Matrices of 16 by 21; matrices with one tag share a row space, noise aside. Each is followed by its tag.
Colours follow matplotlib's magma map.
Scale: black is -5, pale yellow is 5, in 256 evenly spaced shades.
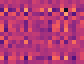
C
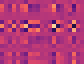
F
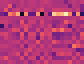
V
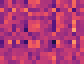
F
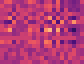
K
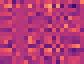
K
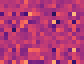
F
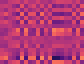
V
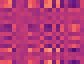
K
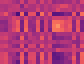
V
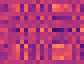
V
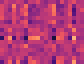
F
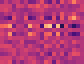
K
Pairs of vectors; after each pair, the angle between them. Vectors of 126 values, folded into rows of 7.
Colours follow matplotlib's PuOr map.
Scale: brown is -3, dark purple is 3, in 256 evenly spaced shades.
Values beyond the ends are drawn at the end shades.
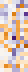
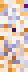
orthogonal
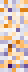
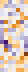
orthogonal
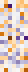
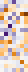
orthogonal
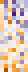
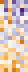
nearly parallel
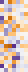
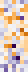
partly aligned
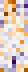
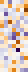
partly opposed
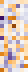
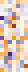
nearly parallel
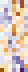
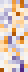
nearly parallel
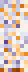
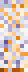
nearly parallel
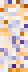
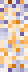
nearly opposite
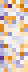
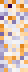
nearly parallel
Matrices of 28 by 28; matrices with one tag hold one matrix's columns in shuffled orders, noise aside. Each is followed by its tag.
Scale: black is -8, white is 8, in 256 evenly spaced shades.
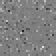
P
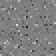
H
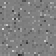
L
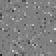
L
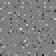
L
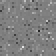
P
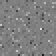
L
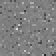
L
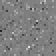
P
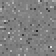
P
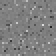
H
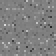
H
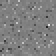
H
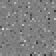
L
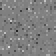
P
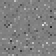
H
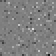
L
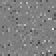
L
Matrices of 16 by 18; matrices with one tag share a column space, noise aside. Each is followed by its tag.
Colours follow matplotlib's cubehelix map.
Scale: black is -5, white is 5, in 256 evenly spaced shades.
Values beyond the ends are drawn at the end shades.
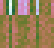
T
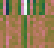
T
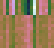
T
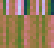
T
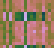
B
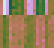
T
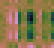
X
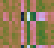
B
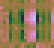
X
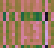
B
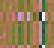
B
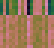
T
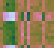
B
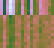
T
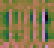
X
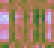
X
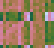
B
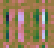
X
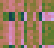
B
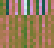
T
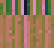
T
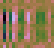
X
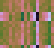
B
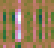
X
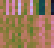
T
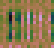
X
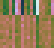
T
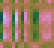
X
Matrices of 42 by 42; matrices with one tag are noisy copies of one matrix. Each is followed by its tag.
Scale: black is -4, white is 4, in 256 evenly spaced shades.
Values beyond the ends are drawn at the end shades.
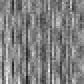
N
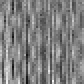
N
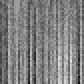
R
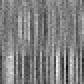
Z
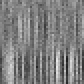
Z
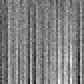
R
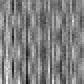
N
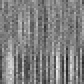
Z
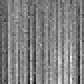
R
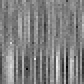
Z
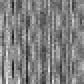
N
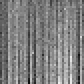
R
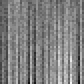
R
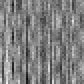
N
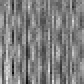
N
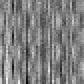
N
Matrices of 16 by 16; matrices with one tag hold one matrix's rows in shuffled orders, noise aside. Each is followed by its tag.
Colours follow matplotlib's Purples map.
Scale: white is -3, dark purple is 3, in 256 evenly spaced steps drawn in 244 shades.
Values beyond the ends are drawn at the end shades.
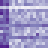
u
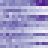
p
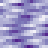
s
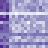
u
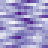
s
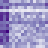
u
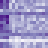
u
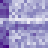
u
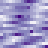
s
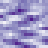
s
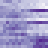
p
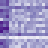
u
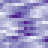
s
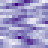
s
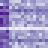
u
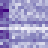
u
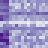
u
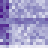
u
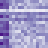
u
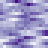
s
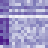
u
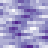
s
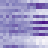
p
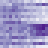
p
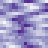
s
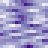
s
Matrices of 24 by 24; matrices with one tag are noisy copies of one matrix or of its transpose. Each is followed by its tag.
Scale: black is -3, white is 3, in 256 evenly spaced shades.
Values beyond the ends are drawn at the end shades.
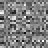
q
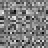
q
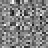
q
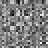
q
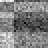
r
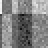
r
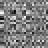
q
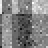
r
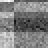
r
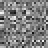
q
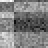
r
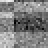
r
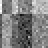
r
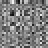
q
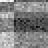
r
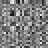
q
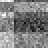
r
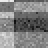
r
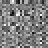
q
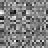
q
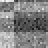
r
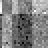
r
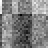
r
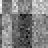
r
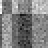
r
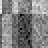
r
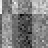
r
